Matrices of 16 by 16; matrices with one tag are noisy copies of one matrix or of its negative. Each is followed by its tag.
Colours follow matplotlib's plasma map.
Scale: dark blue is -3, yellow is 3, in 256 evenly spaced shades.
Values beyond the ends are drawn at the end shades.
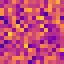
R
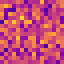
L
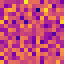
L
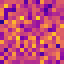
L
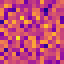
L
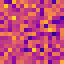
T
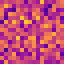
L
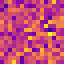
T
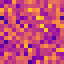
R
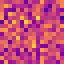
L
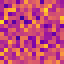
L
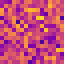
R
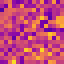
T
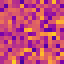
T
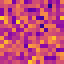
R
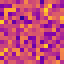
L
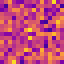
T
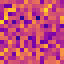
L
